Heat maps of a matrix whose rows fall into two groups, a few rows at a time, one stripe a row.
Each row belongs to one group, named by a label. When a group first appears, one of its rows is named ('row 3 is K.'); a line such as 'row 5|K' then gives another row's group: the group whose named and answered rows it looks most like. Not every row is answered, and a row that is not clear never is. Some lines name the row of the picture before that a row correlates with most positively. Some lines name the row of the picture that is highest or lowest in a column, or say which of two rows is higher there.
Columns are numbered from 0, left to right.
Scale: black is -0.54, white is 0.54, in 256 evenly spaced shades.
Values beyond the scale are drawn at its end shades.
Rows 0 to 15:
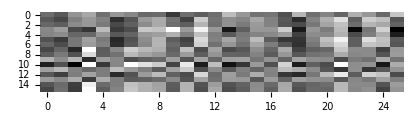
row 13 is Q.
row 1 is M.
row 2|M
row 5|M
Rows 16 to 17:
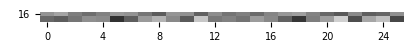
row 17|M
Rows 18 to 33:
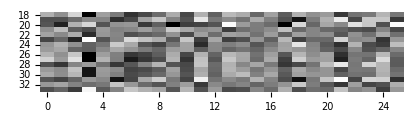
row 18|Q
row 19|M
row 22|Q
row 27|Q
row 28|M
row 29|Q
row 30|Q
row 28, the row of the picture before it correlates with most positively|17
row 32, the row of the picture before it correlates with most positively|16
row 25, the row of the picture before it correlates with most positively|16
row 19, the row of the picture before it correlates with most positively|17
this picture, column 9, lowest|20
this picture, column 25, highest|20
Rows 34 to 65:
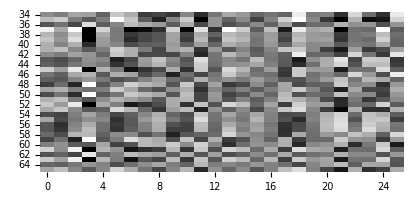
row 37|Q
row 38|Q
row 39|Q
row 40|Q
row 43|M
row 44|M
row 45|Q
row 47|M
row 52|Q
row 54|M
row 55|M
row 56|M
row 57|M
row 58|M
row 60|M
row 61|Q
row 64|M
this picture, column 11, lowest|35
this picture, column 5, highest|35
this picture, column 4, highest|37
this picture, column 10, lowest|37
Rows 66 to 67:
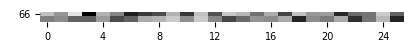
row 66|Q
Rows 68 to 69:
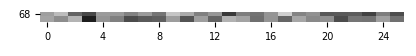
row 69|Q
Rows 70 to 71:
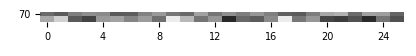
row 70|M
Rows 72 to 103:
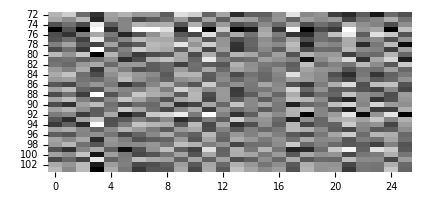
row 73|Q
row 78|M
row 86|M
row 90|M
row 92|M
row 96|M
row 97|Q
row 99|M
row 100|Q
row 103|Q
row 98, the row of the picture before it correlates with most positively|71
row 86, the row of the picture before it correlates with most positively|70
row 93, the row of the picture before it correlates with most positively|70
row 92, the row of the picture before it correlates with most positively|70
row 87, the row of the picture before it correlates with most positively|71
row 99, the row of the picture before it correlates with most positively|70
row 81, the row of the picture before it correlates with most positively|70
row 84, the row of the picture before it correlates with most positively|71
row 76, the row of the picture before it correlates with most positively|70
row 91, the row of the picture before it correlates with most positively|71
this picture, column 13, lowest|75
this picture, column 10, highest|75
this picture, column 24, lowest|75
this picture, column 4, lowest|75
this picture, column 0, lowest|75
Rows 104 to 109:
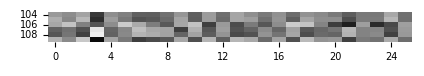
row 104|Q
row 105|Q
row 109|Q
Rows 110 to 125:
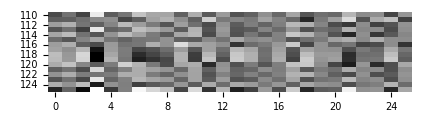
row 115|M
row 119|Q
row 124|Q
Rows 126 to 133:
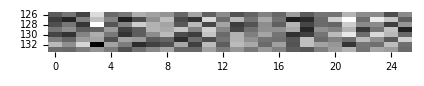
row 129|M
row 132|Q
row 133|M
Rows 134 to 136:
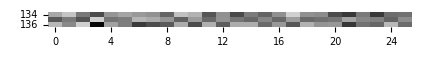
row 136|Q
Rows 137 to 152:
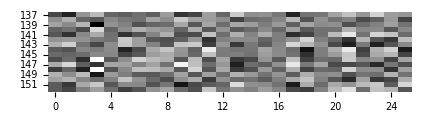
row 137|M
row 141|M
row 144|M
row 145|M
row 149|Q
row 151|M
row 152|M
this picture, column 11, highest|144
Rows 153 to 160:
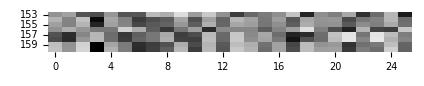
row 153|M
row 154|Q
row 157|M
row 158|M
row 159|Q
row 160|Q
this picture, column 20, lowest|156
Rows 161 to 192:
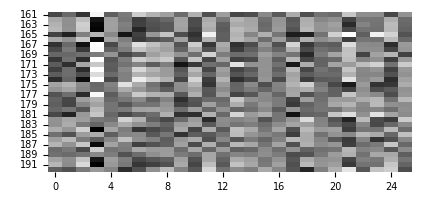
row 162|Q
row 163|Q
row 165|M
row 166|Q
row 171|M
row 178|M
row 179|M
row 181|M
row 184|Q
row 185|M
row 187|Q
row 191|Q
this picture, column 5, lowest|165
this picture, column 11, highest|165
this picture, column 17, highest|167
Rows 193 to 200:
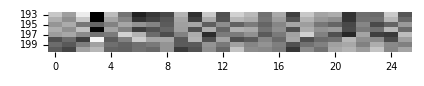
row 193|Q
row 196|Q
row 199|M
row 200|M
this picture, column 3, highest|198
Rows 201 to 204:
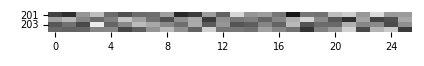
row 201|M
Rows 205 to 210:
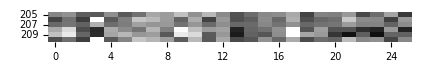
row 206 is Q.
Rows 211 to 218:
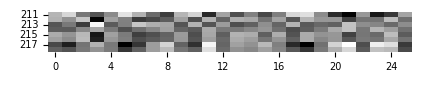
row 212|Q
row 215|Q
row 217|M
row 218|M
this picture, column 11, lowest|211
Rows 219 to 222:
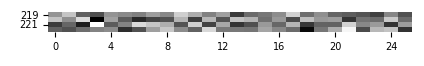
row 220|Q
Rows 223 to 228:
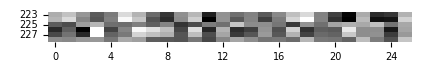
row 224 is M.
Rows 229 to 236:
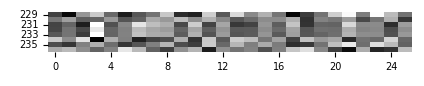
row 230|M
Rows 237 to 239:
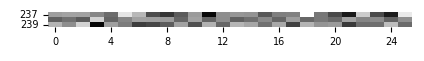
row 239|Q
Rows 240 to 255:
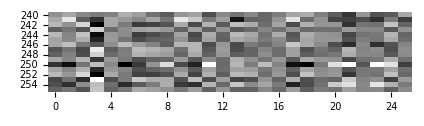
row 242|Q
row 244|Q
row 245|Q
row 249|Q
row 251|Q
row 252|Q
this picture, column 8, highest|250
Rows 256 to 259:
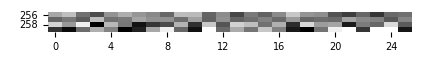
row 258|Q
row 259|M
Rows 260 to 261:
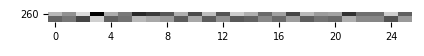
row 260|Q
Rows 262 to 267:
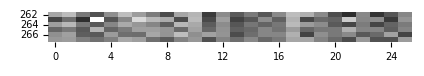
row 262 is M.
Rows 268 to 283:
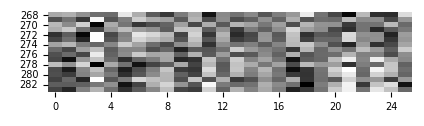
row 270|Q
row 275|M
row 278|Q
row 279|M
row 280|M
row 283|M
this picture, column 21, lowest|268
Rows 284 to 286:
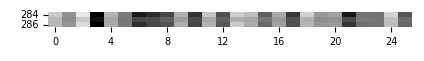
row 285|Q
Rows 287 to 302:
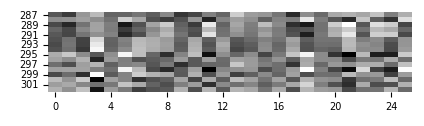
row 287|M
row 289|M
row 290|M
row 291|M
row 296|Q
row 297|M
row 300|Q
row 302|Q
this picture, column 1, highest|295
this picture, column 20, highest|289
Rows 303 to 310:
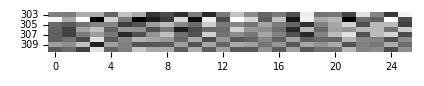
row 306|M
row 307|M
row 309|Q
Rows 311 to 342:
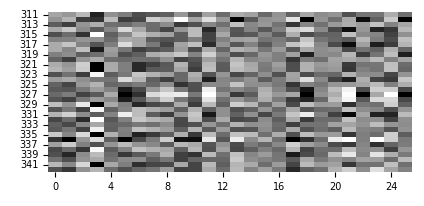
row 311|Q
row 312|M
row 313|M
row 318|Q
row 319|M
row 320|M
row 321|Q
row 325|M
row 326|M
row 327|M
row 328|M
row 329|Q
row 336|M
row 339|M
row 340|M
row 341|Q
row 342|M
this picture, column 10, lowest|336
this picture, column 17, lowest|336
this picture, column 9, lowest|336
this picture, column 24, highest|327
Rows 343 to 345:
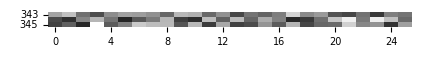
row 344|M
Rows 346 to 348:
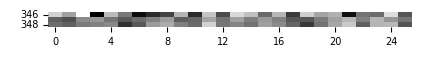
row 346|Q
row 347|M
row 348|M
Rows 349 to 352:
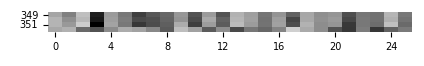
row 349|Q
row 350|Q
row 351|Q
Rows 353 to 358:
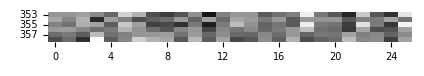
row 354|Q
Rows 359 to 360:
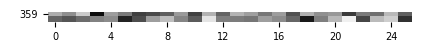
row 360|M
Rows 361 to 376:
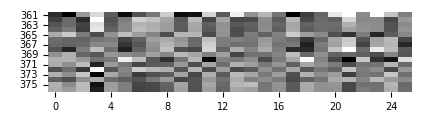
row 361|M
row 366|M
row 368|M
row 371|Q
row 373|Q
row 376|Q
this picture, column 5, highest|370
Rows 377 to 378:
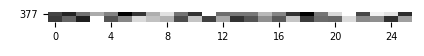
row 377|M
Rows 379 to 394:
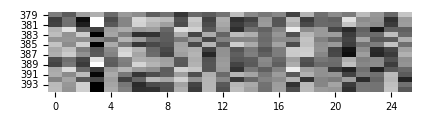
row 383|Q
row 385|Q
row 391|Q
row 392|M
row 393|Q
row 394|Q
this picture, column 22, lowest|392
